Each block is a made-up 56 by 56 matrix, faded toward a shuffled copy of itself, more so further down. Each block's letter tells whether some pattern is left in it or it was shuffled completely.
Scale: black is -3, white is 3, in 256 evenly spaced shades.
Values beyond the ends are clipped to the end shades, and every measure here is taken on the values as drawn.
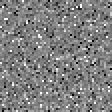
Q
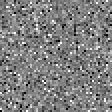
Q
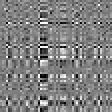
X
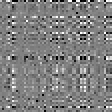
X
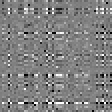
X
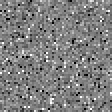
Q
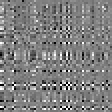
X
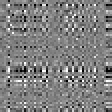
X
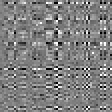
X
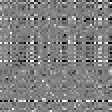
X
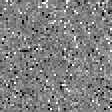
Q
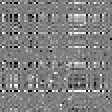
X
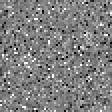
Q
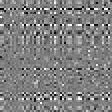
X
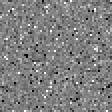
Q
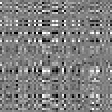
X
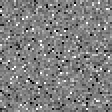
Q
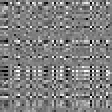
X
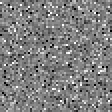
Q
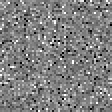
Q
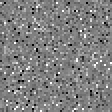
Q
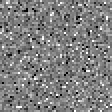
Q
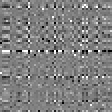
X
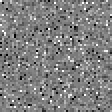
Q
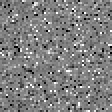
Q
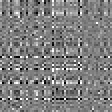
X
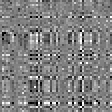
X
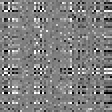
X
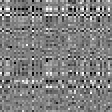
X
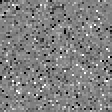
Q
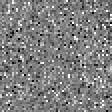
Q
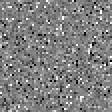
Q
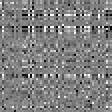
X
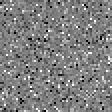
Q
